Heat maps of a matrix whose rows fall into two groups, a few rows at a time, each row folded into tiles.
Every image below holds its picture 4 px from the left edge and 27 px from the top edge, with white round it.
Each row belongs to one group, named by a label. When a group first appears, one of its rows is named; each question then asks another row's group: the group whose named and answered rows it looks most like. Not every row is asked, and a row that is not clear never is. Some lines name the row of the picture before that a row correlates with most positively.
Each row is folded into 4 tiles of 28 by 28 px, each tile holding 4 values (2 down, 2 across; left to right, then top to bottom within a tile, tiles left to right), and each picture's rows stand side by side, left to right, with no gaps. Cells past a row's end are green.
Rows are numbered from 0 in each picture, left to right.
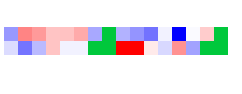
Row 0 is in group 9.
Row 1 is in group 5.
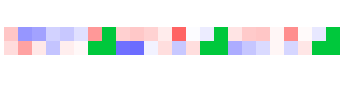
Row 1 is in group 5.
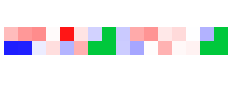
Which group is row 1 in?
9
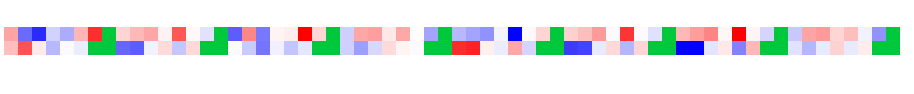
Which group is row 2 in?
9
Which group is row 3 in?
9
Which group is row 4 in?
5
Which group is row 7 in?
9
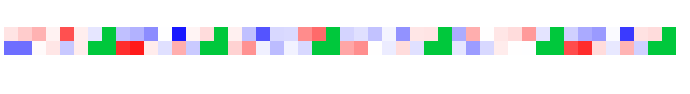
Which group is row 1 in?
5
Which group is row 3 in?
5
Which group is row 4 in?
9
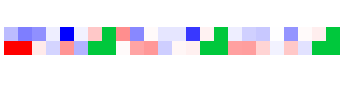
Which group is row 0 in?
5
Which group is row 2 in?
5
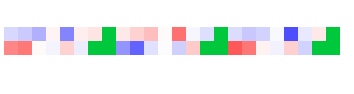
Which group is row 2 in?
5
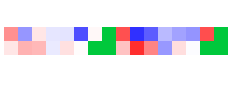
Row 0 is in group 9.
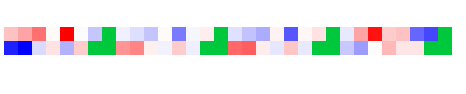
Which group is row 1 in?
5
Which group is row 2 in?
5
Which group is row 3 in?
9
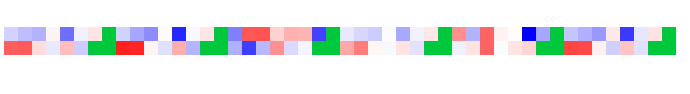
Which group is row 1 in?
5
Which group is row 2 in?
9
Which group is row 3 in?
5
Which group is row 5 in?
5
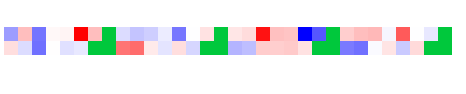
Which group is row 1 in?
5
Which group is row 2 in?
9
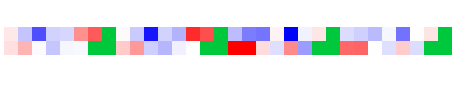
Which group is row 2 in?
5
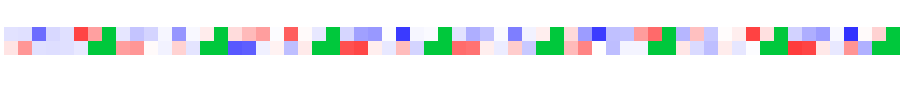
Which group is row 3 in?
5
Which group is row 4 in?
5
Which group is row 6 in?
9
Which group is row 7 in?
5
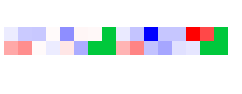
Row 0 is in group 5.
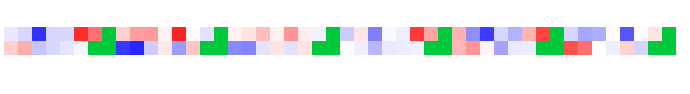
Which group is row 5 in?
5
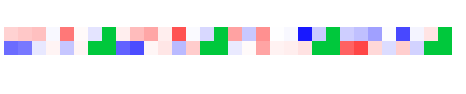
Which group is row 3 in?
5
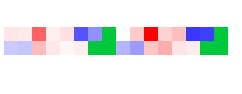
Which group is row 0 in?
9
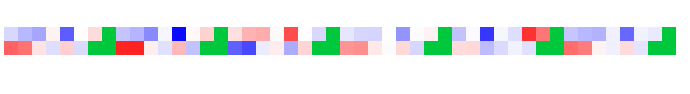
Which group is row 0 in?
5
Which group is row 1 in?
5
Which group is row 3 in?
5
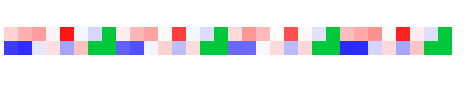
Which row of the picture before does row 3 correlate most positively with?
2
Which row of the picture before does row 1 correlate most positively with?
2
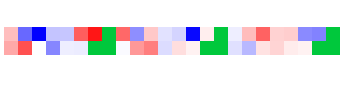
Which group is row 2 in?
9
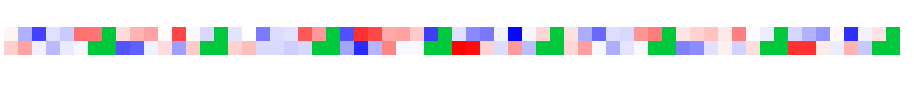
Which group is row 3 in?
9
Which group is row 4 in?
5
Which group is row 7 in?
5
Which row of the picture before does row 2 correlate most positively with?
0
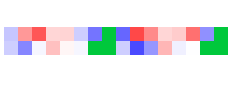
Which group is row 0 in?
9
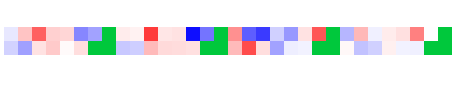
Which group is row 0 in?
9
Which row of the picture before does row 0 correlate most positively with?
0
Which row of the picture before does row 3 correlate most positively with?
1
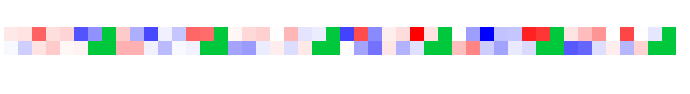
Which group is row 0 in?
9
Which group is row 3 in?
9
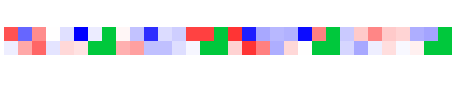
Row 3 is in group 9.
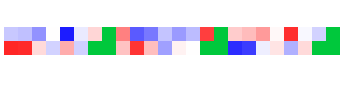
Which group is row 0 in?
5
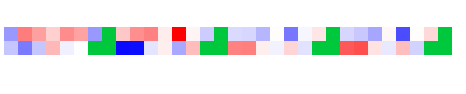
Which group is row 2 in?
5
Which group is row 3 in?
5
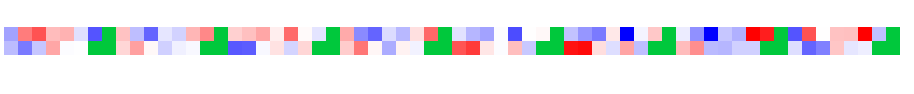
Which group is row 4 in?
5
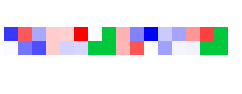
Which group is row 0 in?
9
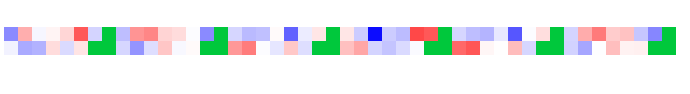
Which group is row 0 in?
9
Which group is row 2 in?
5
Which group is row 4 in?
5
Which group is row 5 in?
9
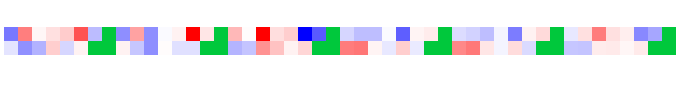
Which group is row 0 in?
9
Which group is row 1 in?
9
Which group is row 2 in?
9
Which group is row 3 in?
5
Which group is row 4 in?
5
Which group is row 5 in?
9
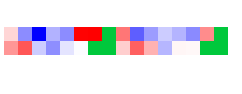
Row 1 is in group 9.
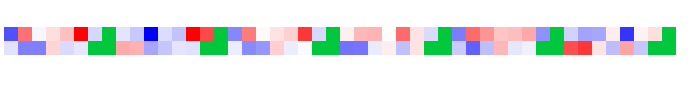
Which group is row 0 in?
9
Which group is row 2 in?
9
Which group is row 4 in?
9
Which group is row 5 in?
5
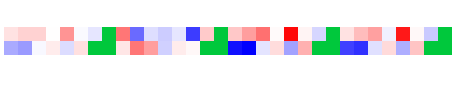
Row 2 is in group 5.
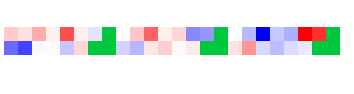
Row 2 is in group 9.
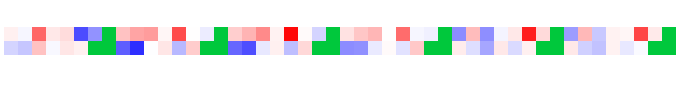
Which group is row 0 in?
9
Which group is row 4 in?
9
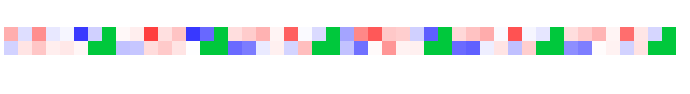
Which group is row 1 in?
9
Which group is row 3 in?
9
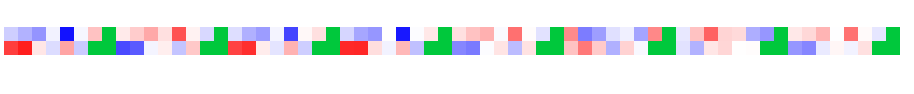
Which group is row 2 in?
5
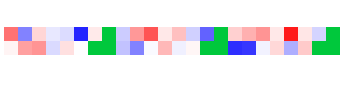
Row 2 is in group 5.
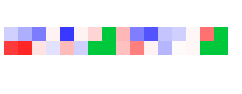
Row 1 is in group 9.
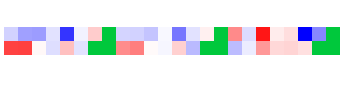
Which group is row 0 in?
5
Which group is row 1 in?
5
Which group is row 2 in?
9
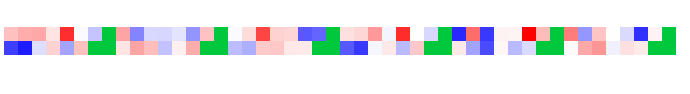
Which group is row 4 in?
9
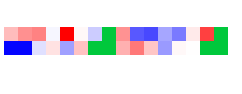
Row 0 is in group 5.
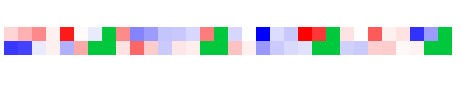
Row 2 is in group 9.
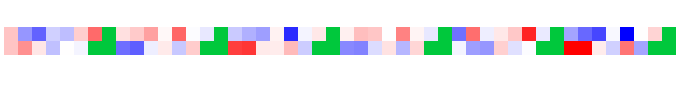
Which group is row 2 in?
5
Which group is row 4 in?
9
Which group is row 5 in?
5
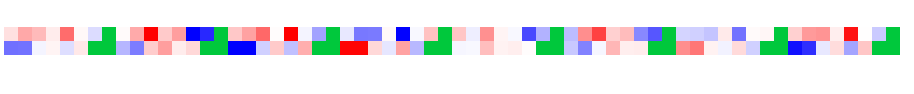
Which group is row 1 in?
9
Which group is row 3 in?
5
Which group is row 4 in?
9
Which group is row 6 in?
5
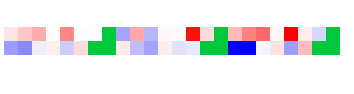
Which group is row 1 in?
9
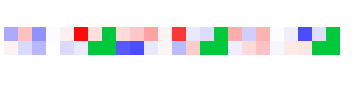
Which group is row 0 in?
9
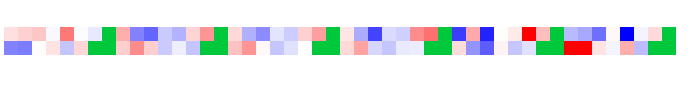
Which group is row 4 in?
9
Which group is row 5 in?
5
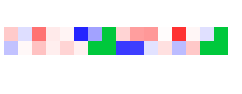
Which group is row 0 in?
9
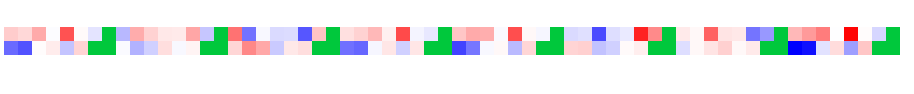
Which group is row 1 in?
9
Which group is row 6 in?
9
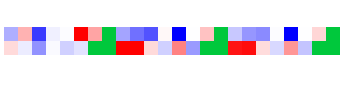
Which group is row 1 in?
5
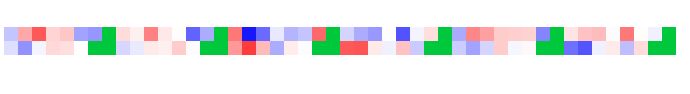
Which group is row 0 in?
9
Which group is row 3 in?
5
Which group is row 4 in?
9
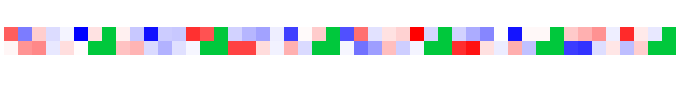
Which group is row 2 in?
5
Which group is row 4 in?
5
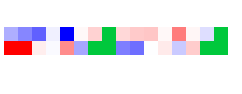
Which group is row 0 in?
5
